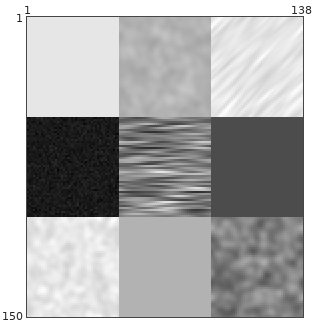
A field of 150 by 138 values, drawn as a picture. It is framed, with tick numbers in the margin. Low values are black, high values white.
The table splits into 3 rows of 3 panels. Panel 1,1: very high, flat. Panel 1,2: high, blotchy, faint in contrast. Panel 1,3: very high, slanting up to the right, faint in contrast. Panel 2,1: very low, fine-grained, faint in contrast. Panel 2,2: middling, streaked across, strong in contrast. Panel 2,3: low, flat. Panel 3,1: very high, blotchy, faint in contrast. Panel 3,2: high, flat. Panel 3,3: middling, blotchy.
